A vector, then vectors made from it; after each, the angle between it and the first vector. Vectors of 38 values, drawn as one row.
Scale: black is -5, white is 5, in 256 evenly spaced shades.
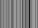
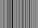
partly aligned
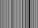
nearly parallel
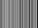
partly aligned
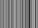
nearly parallel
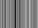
partly opposed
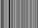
orthogonal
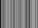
partly aligned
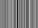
partly opposed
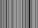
nearly parallel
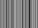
nearly parallel
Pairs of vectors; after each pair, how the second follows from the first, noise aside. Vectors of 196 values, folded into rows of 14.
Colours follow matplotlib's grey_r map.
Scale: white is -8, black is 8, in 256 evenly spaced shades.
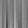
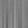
shrunk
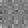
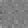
shrunk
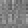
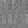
shrunk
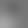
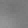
shrunk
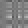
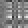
scaled up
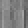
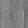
shrunk
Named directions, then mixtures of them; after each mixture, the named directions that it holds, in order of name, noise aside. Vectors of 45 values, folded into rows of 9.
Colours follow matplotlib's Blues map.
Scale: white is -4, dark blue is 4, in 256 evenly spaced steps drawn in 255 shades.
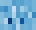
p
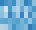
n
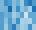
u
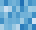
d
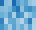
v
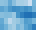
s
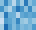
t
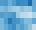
s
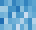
d, u, v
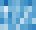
d, n, u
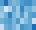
d, n, t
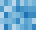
d, s, t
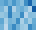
n, u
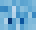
p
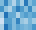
t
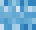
d, v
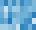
d, n, p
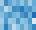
d, s, t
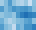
s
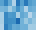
s, t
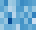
d, p, t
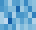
p, t, v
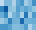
n, p, v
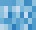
n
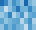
n, t, v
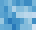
d, s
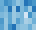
u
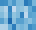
n, p, u
